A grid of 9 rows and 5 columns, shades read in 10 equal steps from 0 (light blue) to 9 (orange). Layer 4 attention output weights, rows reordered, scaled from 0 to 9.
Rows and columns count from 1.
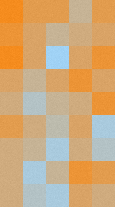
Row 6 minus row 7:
2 1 2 1 -1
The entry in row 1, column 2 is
7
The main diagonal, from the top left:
9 6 0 8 8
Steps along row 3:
down down up up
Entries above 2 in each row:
5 5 4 5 4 4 3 4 3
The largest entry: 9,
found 2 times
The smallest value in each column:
5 1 0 4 1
